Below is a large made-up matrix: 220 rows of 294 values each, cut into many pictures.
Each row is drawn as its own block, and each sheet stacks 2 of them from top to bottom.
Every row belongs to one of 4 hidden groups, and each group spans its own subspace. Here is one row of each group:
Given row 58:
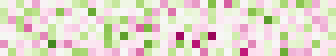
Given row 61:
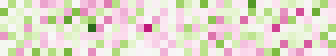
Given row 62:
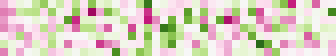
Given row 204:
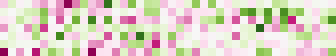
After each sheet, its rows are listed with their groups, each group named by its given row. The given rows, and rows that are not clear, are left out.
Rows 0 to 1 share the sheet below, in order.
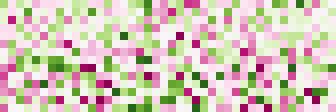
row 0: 58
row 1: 62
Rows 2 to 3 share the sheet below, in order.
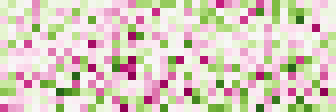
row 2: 204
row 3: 61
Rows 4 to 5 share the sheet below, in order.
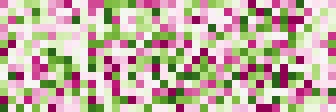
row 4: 204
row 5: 204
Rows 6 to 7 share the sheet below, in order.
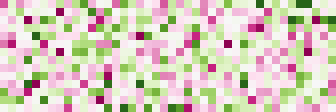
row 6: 61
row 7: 61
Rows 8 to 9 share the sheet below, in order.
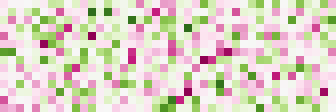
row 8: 61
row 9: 61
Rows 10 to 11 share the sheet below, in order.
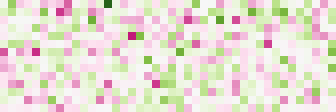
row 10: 204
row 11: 62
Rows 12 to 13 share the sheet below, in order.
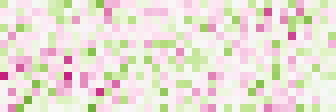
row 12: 204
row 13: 61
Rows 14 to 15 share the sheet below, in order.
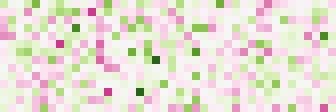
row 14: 62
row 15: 204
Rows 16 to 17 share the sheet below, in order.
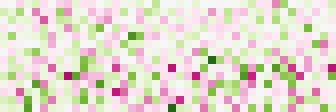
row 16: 61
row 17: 62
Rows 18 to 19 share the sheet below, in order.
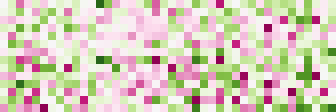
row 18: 204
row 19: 204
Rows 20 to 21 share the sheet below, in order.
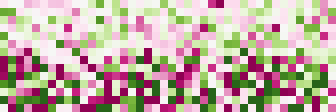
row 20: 62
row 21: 58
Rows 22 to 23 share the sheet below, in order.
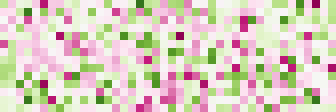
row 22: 58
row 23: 62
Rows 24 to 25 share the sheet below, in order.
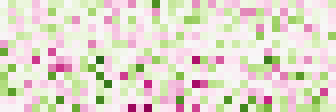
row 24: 204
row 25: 62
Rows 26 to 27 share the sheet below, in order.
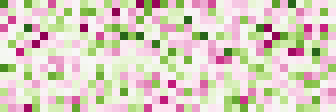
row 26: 58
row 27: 62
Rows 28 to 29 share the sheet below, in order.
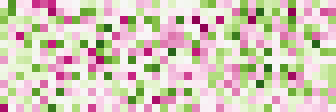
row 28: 62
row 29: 204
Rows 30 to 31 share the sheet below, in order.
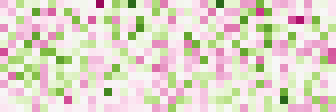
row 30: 204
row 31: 58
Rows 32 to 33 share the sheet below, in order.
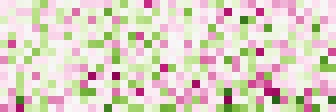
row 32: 204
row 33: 61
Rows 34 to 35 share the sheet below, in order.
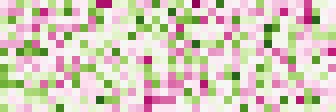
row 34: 204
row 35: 62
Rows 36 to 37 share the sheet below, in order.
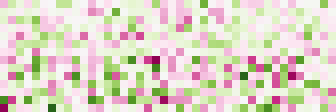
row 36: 58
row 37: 204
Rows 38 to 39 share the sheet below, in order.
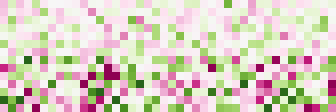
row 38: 58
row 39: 61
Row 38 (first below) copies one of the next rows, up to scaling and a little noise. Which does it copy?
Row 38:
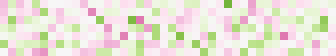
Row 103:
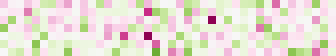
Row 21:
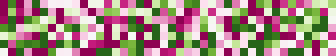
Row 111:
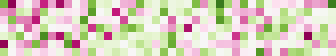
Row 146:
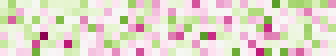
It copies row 21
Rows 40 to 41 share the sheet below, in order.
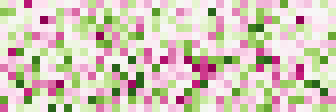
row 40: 61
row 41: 204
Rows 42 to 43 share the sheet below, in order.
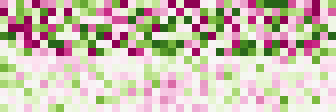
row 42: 62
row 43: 62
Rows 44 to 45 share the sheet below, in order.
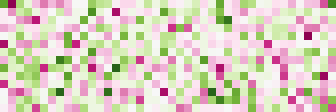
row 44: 58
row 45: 58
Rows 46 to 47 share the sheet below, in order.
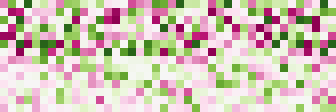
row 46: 61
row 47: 61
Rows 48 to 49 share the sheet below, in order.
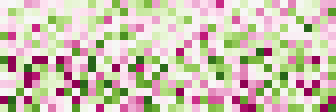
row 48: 62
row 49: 58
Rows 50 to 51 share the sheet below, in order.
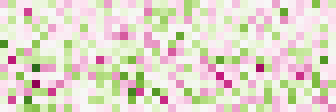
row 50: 58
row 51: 204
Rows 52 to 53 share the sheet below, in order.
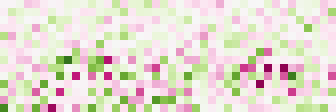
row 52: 62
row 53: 204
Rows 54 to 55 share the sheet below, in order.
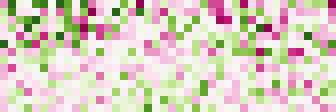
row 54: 58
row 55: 62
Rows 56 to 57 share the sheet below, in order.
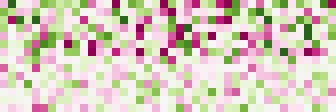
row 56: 58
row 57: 58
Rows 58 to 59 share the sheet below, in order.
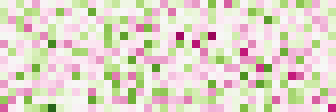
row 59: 204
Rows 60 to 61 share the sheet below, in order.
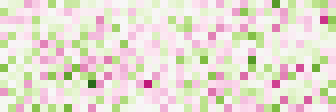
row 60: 61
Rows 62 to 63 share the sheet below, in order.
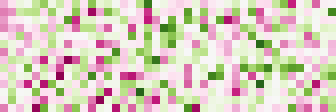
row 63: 204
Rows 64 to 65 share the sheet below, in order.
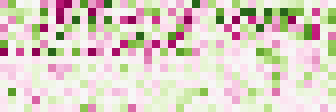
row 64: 204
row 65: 62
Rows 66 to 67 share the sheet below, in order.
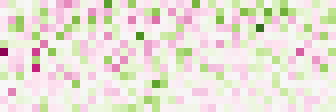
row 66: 204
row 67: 61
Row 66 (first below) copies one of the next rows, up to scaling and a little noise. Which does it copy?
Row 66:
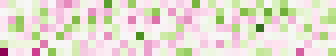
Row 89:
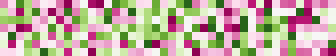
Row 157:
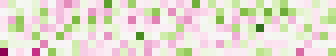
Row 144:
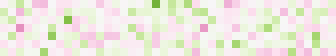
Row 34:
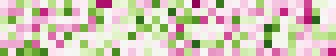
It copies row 157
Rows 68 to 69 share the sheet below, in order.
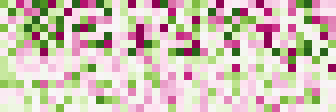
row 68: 204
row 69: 62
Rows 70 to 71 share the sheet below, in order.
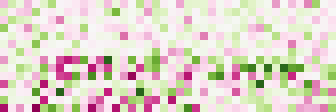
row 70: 58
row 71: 204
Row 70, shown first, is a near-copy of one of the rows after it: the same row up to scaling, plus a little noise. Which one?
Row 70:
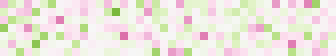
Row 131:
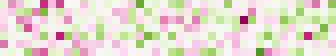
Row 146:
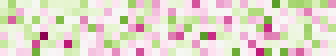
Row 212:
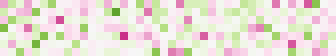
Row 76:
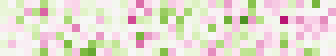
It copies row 212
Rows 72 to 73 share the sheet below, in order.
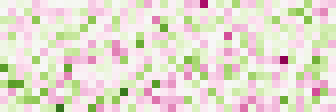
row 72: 61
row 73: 62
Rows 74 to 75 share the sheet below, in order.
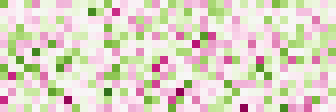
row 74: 58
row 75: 58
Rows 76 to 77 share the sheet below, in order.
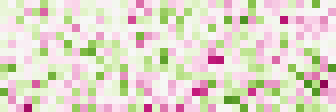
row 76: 58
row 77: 62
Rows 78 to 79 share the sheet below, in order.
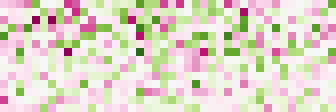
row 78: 61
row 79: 61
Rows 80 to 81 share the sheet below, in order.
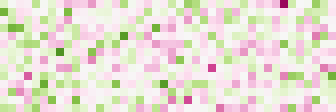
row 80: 62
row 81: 61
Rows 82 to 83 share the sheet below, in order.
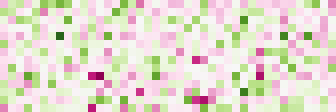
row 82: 58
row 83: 61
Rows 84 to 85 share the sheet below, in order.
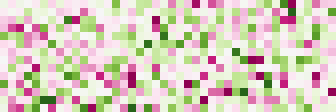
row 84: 62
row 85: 61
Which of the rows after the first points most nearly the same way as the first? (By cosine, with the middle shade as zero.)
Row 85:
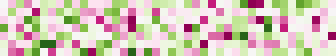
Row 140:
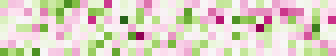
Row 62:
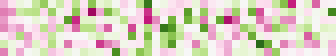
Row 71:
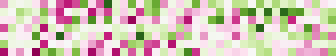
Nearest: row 62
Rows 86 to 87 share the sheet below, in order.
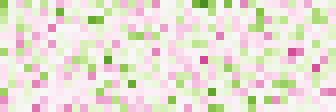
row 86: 61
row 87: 61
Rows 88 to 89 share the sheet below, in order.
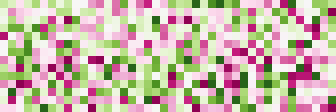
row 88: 62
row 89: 204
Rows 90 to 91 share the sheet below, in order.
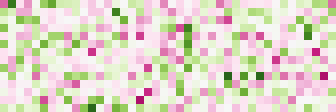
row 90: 58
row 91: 58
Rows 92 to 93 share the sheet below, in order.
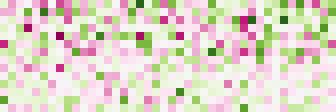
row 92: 58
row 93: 58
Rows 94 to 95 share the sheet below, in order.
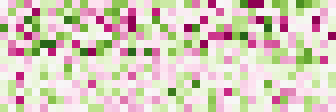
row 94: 61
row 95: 61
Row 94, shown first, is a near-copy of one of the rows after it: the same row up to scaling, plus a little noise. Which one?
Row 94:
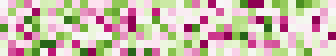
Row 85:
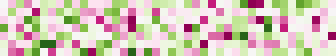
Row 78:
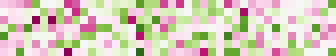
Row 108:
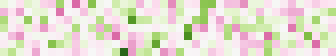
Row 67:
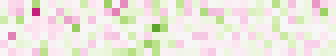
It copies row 85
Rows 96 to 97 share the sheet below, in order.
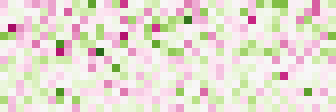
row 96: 62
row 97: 58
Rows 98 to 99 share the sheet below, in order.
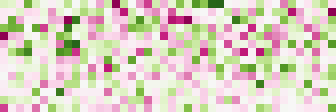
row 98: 62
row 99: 204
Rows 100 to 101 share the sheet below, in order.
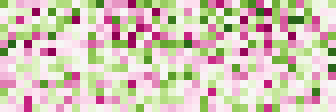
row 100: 204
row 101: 62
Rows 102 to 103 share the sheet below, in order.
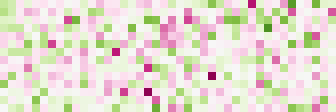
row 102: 62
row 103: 58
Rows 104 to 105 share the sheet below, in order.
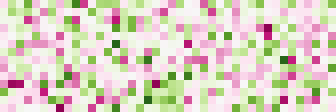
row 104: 61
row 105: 62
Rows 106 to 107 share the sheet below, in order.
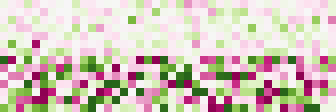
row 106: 61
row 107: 58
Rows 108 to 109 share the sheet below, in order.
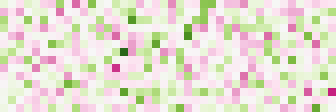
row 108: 61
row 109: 58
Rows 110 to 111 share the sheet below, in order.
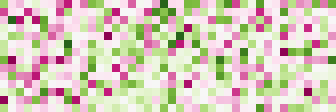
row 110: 58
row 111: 58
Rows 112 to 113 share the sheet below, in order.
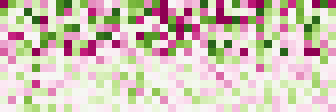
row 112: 58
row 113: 204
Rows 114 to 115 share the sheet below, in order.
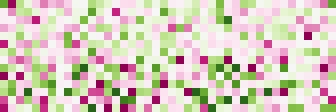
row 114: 58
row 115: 61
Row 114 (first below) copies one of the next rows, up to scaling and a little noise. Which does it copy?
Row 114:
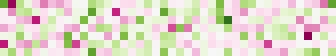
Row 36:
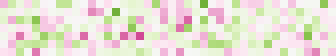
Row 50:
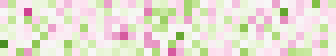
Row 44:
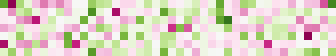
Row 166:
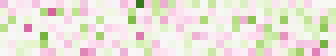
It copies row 44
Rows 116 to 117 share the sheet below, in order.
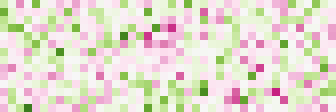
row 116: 62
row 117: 62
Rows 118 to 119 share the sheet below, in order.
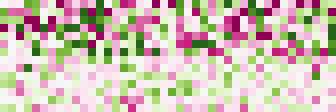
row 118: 61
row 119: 61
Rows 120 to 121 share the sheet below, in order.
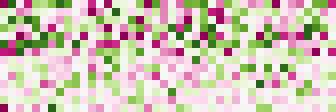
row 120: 58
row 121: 204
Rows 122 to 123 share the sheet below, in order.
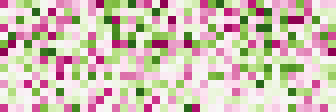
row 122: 204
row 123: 204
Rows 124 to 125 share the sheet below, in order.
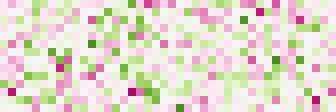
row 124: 204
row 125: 61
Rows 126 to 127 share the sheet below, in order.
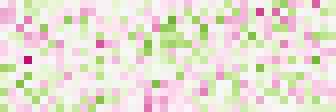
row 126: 62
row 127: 62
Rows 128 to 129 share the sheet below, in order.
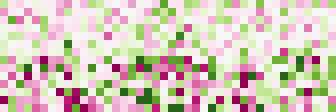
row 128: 58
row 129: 58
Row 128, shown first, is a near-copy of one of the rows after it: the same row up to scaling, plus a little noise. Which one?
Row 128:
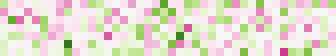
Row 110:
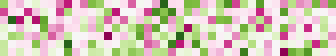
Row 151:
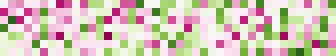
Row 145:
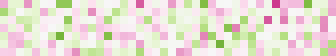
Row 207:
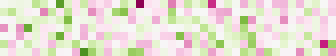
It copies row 110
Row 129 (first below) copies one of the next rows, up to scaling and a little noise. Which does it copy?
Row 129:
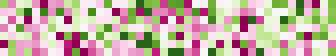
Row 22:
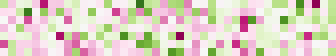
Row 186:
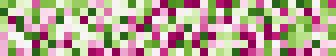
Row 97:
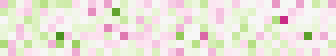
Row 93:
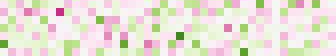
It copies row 22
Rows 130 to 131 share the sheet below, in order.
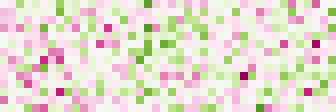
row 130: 62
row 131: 58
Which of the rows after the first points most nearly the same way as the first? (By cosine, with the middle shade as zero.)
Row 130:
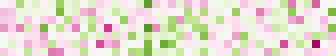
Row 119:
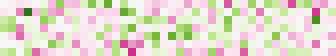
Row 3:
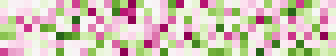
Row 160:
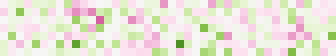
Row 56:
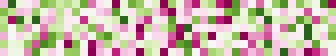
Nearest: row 3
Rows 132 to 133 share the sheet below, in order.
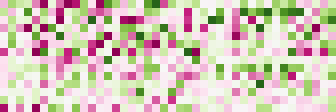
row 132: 204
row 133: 204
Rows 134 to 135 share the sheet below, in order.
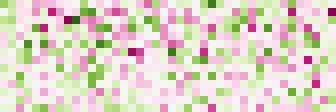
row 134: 62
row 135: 61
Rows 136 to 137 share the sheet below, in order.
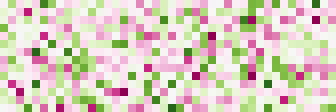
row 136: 58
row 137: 62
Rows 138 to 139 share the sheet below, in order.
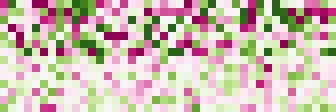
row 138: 62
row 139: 204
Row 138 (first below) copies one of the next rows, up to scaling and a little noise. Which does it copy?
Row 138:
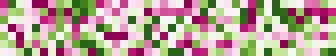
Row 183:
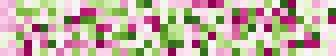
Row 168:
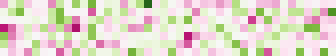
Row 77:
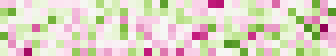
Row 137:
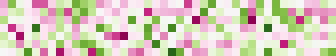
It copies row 137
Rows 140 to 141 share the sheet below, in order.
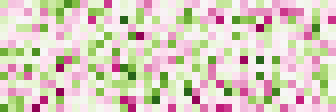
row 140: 204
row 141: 61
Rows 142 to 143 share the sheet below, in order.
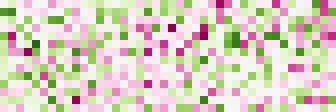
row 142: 62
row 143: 61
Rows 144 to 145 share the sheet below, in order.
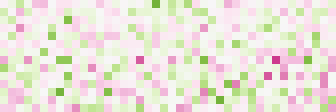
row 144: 204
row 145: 58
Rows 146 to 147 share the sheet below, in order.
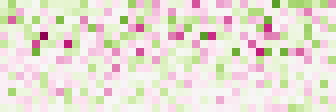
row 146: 58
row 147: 58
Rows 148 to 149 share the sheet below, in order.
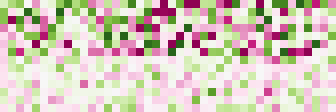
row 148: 58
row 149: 61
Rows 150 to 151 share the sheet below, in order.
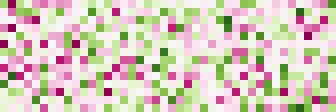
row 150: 58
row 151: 58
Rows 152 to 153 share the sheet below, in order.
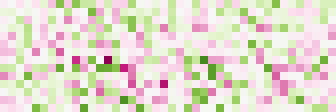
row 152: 61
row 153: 61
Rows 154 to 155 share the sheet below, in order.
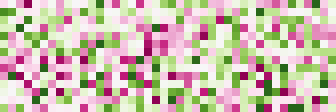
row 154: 62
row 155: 58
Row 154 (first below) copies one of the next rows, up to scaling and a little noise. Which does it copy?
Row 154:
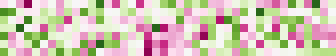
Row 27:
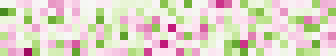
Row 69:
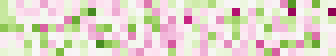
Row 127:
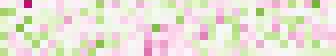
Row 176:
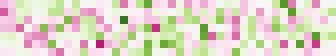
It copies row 127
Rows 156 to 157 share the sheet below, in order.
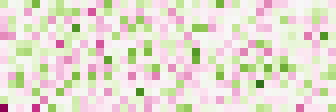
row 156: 62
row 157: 204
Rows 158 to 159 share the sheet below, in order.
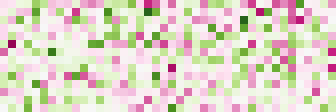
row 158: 204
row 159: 62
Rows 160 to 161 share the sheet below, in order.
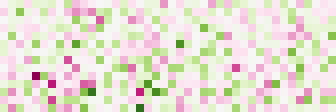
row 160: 61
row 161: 61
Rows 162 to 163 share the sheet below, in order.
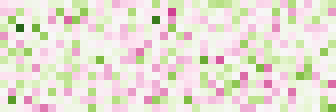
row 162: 62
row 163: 204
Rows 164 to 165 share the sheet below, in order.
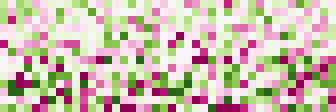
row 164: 58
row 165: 61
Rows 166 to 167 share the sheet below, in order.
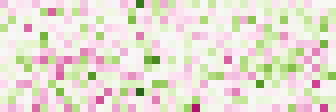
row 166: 58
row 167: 204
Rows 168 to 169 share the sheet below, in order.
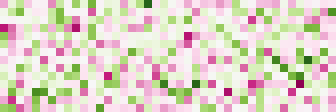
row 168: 62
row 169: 61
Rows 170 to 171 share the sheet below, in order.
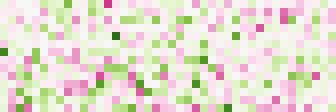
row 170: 204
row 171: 61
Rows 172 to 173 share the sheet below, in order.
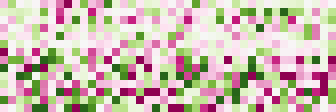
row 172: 204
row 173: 58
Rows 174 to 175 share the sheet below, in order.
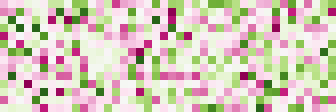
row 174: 62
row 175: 58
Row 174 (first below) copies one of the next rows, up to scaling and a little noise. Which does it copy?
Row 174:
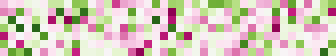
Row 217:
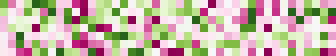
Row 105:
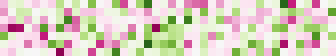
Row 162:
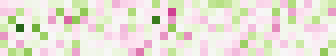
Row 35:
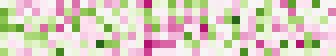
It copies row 162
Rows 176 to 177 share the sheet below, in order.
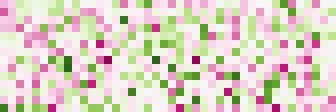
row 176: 62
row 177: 204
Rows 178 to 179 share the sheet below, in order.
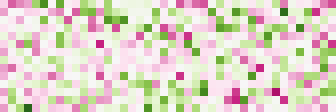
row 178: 61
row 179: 62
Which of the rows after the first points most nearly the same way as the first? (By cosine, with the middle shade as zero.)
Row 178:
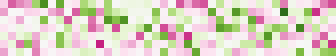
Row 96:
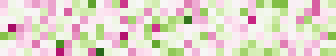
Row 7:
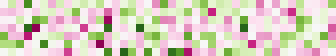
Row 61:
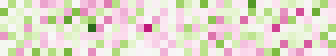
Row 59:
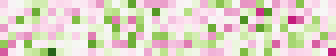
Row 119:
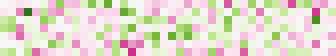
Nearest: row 119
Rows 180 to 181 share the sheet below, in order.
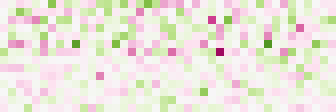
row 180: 61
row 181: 62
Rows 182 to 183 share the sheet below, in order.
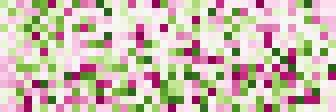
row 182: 204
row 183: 62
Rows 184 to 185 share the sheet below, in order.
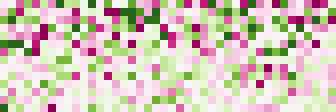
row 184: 61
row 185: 204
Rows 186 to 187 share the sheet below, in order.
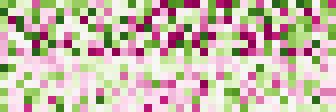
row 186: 58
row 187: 62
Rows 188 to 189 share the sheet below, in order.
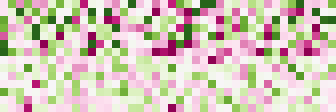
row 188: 61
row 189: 62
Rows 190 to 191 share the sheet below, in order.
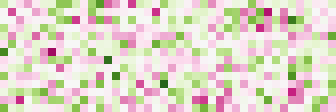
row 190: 204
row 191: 61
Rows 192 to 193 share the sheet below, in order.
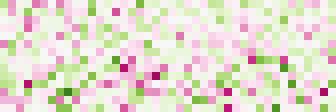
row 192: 58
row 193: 61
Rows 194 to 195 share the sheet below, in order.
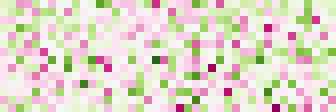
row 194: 204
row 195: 204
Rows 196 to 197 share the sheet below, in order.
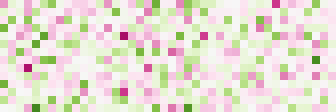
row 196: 58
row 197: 58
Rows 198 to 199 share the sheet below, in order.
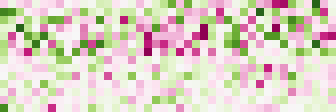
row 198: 62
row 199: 204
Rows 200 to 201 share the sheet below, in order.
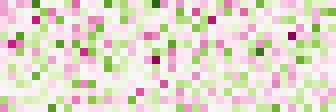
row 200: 61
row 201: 204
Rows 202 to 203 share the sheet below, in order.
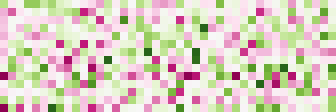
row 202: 62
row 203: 204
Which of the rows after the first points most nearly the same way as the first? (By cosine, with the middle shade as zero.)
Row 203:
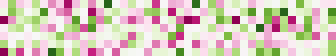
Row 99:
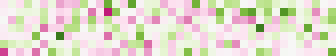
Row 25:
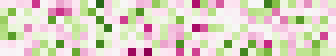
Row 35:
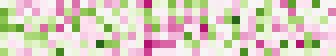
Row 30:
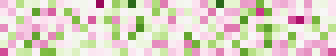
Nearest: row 99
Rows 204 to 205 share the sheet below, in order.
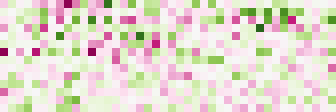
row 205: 62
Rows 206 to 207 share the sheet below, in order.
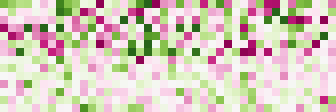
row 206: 62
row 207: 58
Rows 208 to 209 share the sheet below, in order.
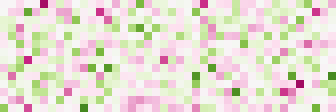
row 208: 61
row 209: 61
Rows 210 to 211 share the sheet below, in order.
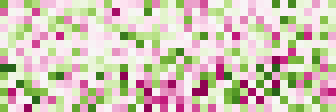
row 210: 58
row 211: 62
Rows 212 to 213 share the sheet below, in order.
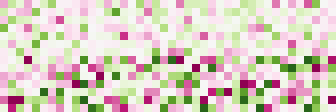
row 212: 58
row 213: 61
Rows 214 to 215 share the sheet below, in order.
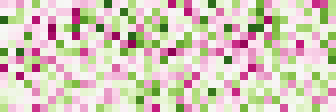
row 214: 61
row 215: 58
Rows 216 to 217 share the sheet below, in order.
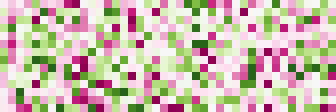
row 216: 61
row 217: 62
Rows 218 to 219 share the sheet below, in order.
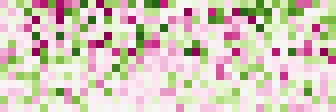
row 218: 204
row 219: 58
